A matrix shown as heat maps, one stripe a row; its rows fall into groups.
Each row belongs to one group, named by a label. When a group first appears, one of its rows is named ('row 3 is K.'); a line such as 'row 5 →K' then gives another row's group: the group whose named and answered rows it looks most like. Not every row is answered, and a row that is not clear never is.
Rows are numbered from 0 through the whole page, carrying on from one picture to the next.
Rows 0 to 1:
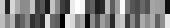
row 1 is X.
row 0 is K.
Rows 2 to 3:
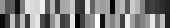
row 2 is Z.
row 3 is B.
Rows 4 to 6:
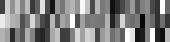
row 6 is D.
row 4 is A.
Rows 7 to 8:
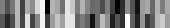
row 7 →A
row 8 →A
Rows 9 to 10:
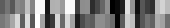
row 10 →A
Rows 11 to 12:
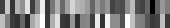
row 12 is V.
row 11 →A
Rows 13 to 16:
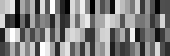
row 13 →K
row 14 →V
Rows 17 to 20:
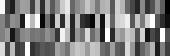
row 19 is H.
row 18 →B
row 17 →H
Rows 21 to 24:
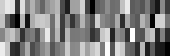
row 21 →K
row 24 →H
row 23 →X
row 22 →V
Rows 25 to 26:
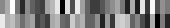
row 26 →K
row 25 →X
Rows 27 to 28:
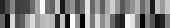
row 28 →Z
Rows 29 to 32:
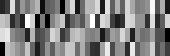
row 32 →X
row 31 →K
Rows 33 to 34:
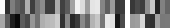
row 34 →V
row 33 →D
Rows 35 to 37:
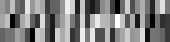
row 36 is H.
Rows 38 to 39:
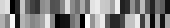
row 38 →H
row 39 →Z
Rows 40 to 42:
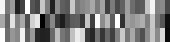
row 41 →B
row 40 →D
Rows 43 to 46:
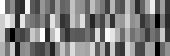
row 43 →D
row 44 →K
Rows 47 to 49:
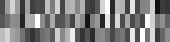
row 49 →X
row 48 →B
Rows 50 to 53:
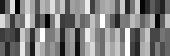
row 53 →V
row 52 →V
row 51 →D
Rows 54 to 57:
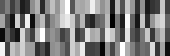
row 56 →V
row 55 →A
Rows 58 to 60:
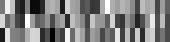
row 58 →X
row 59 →D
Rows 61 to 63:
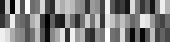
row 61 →A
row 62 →B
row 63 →K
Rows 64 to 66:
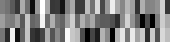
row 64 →V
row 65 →A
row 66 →X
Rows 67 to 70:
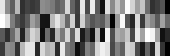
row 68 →K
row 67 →H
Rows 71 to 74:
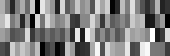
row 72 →H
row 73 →D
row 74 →B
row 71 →Z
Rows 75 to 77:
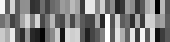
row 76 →B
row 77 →X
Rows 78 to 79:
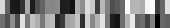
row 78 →D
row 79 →Z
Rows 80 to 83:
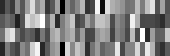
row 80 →B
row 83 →B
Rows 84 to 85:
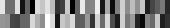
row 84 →H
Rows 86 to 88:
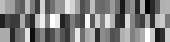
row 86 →A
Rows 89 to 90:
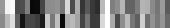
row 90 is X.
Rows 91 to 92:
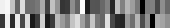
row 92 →A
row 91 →K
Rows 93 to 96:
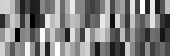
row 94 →X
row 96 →A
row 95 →Z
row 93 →X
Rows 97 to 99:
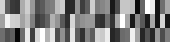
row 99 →Z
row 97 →D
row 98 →K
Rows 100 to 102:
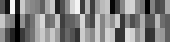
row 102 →V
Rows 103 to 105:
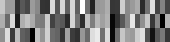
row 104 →Z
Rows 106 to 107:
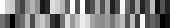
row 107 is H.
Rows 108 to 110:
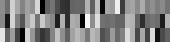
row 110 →D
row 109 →Z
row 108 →B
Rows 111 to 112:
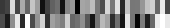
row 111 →B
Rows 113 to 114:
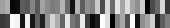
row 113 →H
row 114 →X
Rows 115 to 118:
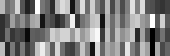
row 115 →H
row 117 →H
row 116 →B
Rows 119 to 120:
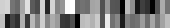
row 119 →A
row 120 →V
